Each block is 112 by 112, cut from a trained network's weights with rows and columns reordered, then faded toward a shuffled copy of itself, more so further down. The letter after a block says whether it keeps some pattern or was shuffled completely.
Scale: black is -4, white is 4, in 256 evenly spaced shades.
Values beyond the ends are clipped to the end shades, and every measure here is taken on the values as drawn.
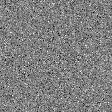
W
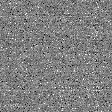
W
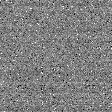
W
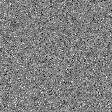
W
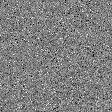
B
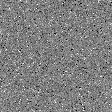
B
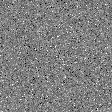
B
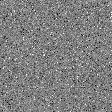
B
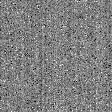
W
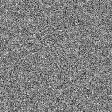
W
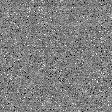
W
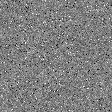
B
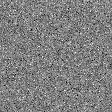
B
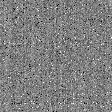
W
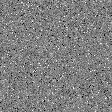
B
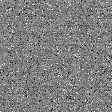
W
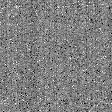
W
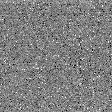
W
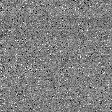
W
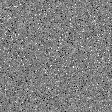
B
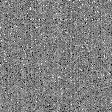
W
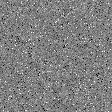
B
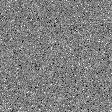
B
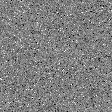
B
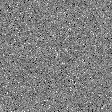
B
